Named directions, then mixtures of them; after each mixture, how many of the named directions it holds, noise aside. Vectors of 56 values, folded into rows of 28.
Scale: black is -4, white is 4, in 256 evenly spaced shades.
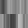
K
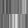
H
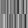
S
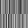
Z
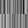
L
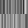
two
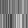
three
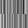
two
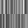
one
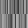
two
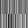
two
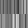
three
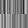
one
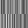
two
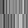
three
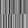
one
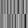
one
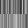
three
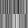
three
